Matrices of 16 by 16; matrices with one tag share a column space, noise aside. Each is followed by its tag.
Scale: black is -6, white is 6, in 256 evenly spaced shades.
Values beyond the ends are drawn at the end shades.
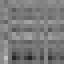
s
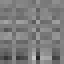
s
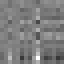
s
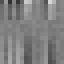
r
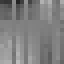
r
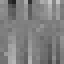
r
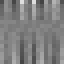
r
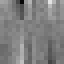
r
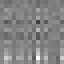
s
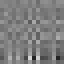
s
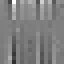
r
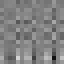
s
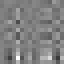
s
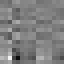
s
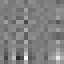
s
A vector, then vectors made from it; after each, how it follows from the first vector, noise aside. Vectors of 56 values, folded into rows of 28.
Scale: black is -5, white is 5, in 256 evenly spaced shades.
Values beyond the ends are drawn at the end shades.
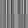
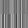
reversed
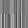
reversed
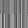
reversed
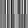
scaled up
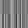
reversed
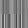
reversed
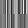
scaled up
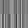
reversed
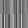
reversed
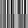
scaled up
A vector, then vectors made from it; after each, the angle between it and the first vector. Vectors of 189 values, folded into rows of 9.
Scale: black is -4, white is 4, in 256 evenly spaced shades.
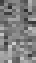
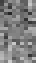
nearly parallel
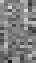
nearly opposite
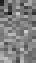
partly aligned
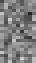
partly aligned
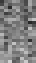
nearly parallel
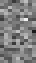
partly opposed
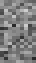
partly opposed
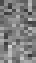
nearly parallel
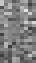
nearly opposite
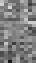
nearly opposite
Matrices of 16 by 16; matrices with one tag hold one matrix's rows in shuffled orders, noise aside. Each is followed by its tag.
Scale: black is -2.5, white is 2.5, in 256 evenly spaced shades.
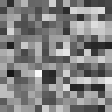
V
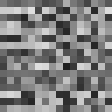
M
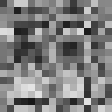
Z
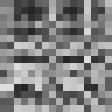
Z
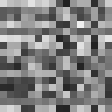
M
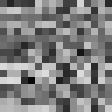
M
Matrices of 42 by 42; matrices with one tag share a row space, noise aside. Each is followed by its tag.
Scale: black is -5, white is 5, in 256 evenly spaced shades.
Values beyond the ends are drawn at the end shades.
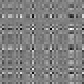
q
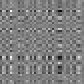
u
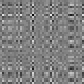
q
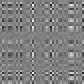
q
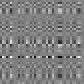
u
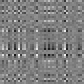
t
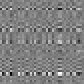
u
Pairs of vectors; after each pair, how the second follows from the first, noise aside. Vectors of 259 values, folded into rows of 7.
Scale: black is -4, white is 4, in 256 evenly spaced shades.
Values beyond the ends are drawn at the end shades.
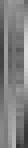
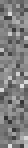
shuffled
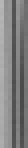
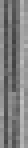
wrapped around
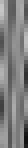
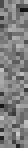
shuffled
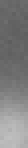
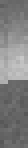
wrapped around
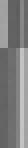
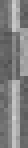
wrapped around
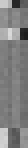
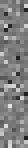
shuffled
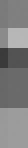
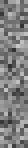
shuffled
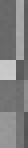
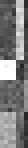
scaled up
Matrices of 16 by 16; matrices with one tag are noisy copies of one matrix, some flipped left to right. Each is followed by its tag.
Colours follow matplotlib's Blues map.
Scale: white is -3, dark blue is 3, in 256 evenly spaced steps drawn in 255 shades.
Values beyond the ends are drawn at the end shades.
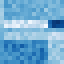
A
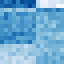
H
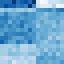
H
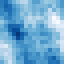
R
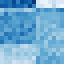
H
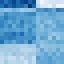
H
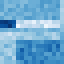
A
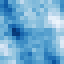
R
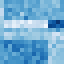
A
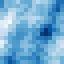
R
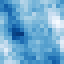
R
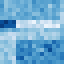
A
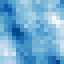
R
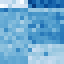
H
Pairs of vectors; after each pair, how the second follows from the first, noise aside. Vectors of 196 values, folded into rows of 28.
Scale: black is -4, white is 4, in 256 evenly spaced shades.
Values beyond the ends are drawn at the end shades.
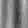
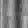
wrapped around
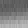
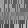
sign-scrambled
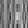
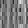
wrapped around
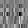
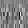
sign-scrambled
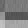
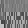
sign-scrambled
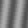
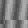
wrapped around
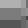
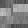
wrapped around
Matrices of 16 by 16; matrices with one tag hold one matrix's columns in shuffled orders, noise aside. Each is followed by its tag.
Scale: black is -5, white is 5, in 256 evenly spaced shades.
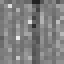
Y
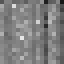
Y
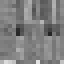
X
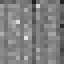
Y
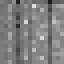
Y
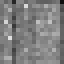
Y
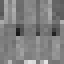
X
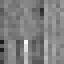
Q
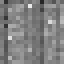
Y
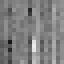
Q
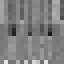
X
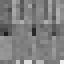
X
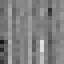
Q
